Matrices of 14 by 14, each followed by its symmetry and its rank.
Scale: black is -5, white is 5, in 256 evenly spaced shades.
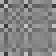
symmetric, rank two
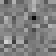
neither, rank three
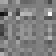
neither, rank two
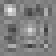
symmetric, rank two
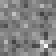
symmetric, rank three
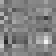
neither, rank two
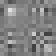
symmetric, rank two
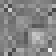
symmetric, rank three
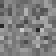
neither, rank three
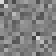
symmetric, rank three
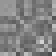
symmetric, rank three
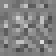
symmetric, rank two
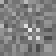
symmetric, rank three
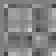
symmetric, rank two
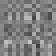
neither, rank two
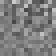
neither, rank three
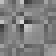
symmetric, rank two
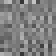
neither, rank three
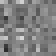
neither, rank two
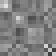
symmetric, rank three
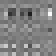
neither, rank two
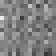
neither, rank three
